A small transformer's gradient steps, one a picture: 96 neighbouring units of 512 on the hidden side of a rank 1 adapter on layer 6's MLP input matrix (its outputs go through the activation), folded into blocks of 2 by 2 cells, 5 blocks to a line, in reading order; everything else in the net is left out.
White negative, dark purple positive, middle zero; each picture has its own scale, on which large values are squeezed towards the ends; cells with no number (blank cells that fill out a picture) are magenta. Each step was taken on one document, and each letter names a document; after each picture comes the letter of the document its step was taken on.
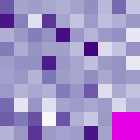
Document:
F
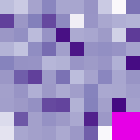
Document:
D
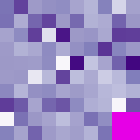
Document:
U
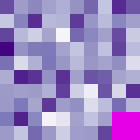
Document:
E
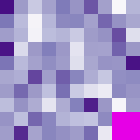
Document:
E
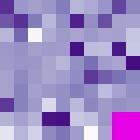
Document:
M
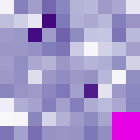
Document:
F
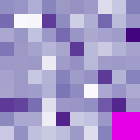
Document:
M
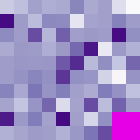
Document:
U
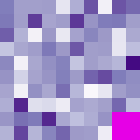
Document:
E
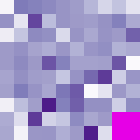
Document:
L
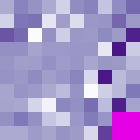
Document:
M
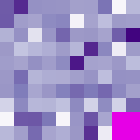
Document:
D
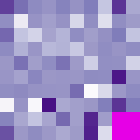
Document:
L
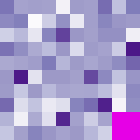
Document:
E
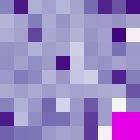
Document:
D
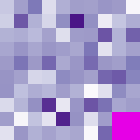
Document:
F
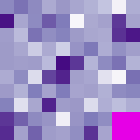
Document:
U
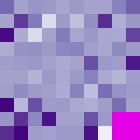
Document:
L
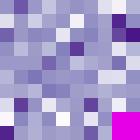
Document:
D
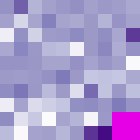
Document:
L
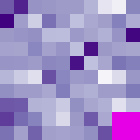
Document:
U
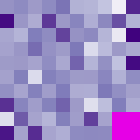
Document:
U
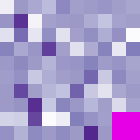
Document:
M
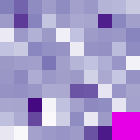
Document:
L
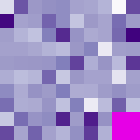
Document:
U
